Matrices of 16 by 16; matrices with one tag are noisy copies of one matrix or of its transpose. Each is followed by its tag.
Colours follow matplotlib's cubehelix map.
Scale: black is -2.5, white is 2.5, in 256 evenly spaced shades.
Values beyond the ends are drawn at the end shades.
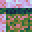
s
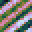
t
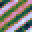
t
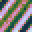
t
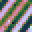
t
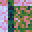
s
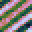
t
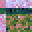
s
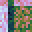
s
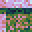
s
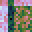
s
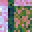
s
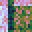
s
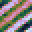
t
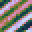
t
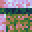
s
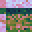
s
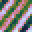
t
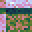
s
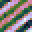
t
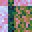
s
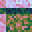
s
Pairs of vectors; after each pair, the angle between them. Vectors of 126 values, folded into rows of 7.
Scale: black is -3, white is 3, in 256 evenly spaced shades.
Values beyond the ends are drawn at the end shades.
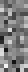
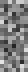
partly aligned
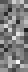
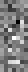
partly aligned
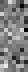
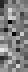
orthogonal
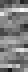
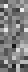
orthogonal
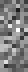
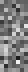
partly aligned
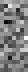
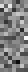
partly aligned
